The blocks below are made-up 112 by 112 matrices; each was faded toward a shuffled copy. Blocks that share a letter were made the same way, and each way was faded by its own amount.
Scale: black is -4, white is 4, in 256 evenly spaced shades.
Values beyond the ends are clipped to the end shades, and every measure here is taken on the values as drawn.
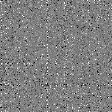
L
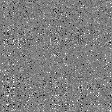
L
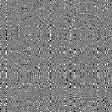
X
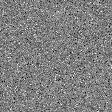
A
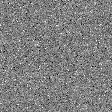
A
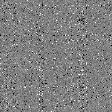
L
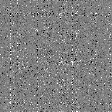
L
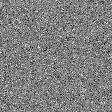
A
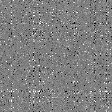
L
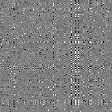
X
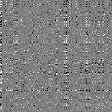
X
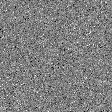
A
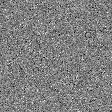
A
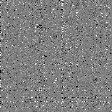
L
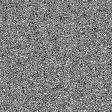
A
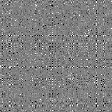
X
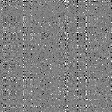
X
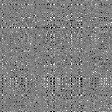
X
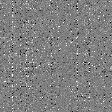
L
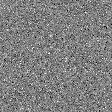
A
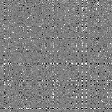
X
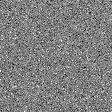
A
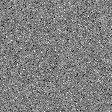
A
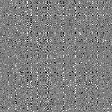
X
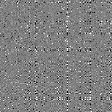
X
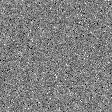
A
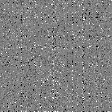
L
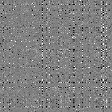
X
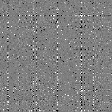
X
